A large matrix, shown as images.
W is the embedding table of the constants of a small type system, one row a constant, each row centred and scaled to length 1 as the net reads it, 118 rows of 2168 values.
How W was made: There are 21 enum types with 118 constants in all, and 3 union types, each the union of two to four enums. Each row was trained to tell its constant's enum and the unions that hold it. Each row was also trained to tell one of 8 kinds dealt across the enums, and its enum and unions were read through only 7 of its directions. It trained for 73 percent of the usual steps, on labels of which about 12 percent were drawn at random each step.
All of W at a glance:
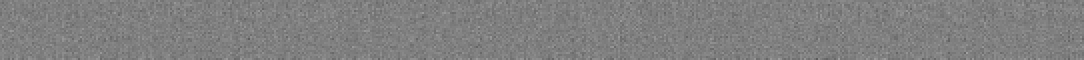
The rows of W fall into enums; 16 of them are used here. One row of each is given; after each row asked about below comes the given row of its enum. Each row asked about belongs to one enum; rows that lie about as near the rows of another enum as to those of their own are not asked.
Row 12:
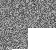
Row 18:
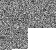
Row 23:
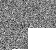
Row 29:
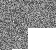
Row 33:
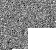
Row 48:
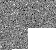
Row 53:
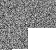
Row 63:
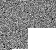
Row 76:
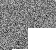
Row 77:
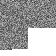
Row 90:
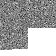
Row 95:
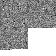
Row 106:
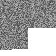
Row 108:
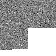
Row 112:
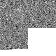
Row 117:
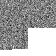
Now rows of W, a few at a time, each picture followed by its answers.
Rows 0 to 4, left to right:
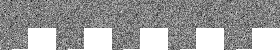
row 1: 106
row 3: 53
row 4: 48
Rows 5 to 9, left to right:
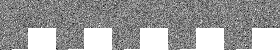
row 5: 48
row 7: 90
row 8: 112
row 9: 108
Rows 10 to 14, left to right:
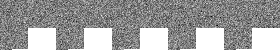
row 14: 108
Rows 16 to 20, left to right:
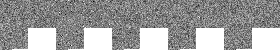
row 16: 108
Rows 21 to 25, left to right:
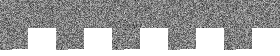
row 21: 33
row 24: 12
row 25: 23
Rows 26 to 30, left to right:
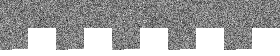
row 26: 108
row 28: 53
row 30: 108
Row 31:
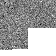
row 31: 53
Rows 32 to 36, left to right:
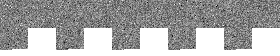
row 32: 29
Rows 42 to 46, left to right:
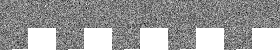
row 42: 76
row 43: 48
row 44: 53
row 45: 77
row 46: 106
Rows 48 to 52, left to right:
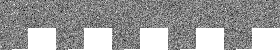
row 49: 90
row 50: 106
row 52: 29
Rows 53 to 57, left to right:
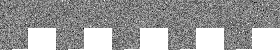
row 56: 33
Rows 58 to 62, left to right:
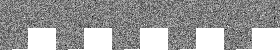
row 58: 77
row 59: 48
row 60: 76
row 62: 29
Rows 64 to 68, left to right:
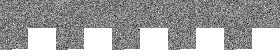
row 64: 18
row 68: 23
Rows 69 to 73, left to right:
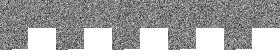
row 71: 33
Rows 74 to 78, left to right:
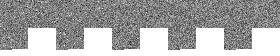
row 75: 90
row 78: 106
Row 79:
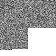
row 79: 23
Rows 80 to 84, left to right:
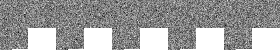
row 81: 76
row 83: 117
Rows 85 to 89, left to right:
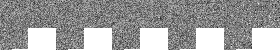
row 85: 112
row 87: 63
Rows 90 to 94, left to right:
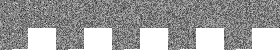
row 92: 23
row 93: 106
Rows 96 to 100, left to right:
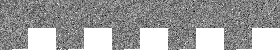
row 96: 53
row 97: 117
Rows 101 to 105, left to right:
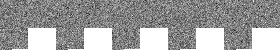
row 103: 33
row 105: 117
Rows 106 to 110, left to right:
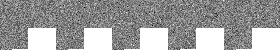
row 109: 76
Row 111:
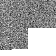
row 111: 76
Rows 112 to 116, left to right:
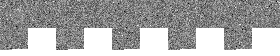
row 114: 29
